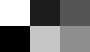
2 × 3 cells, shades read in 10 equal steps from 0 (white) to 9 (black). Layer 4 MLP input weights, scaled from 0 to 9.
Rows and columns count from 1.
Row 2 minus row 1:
9 -6 -2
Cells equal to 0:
1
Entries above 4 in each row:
2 1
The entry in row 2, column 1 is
9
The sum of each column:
9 10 10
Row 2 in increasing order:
2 4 9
